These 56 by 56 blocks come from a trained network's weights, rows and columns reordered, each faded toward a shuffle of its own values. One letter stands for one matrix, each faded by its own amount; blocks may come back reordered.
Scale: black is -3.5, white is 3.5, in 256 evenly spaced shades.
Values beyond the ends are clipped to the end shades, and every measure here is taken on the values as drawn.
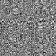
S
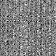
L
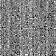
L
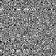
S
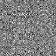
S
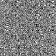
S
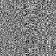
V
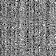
L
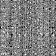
L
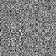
V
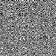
S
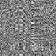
V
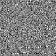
S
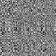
V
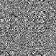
S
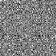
S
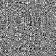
S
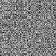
V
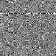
S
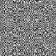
V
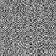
V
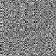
V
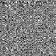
S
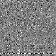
S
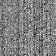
L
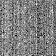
L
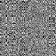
V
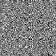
S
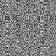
V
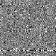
S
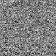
S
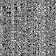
L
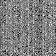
L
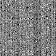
L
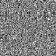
S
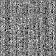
L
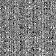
L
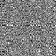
S
